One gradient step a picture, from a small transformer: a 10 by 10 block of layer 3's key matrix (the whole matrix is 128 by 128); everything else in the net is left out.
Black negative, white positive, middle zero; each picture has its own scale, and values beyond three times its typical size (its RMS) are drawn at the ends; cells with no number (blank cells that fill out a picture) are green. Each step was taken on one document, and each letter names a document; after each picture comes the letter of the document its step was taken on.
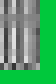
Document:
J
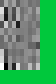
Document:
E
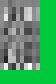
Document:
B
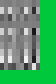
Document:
J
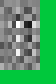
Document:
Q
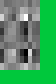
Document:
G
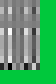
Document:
J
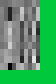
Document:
B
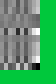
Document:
J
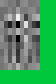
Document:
Q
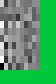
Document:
E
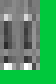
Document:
G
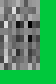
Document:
Q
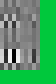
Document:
E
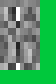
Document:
E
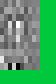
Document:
E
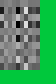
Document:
Q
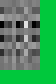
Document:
Q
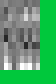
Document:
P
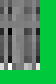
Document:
J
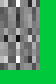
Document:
E
